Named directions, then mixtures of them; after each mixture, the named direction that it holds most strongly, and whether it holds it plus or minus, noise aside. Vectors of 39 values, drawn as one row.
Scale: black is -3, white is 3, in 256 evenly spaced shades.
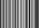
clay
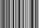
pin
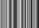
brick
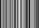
clay, plus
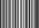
clay, plus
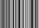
pin, plus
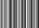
brick, plus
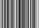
clay, minus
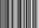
brick, minus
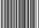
clay, minus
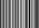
clay, plus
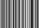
pin, plus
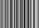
pin, minus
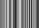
brick, plus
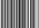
clay, minus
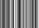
pin, plus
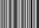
brick, plus
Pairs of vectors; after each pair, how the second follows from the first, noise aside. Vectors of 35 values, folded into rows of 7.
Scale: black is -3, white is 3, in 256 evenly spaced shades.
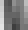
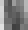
copied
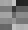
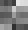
negated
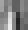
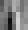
negated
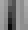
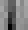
copied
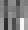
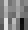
negated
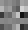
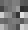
negated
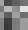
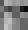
negated
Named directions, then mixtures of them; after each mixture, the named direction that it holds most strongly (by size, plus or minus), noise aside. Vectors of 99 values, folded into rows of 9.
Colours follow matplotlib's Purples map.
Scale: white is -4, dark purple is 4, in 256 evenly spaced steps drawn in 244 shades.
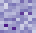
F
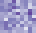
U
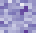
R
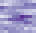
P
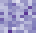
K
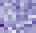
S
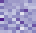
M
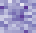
R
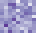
K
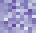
U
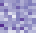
S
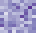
K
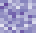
S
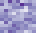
R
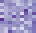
K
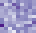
S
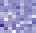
S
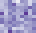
K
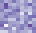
F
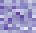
U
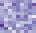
S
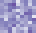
U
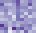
K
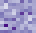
F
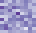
U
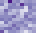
R
